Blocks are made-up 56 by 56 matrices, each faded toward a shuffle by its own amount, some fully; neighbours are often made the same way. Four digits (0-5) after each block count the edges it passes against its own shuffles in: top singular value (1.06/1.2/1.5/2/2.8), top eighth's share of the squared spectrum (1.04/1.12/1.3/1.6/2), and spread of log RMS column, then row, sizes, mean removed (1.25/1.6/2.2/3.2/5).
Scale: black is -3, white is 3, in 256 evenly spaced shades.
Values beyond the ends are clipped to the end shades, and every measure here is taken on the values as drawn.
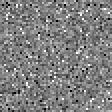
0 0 0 0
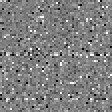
3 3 1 1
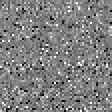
3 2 0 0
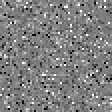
2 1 0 0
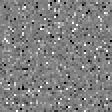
2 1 0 0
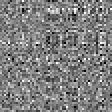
4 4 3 2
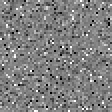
1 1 0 0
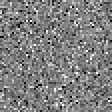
0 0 0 0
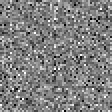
0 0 0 0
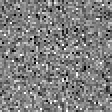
1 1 1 0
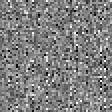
1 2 3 0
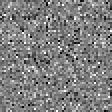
3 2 1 1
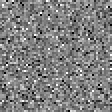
3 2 0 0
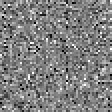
4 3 2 1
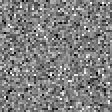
1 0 0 0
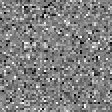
3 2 0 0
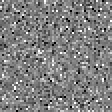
0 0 0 0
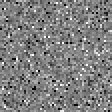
2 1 0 0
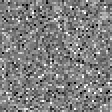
2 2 0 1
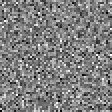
1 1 0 0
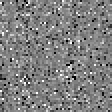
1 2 1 0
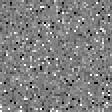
1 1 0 0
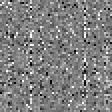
3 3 2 1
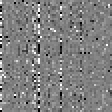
4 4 3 0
